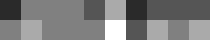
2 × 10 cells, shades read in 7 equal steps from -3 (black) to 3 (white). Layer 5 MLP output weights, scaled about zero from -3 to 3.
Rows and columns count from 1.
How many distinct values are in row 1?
4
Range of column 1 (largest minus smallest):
2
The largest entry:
3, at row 2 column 6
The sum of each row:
-7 5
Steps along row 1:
up same same down up down up same same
